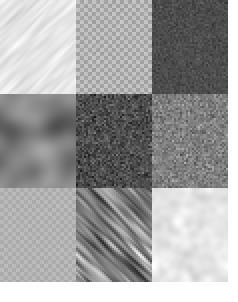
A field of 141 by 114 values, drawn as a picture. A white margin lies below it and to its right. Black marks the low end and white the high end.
It is made of 3 by 3 panels. Panel 1,1: very high, slanting up to the right, faint in contrast. Panel 1,2: high, checkered. Panel 1,3: low, fine-grained, faint in contrast. Panel 2,1: middling, smooth. Panel 2,2: low, fine-grained. Panel 2,3: middling, fine-grained. Panel 3,1: high, checkered, faint in contrast. Panel 3,2: middling, slanting down to the right, strong in contrast. Panel 3,3: very high, blotchy, faint in contrast.
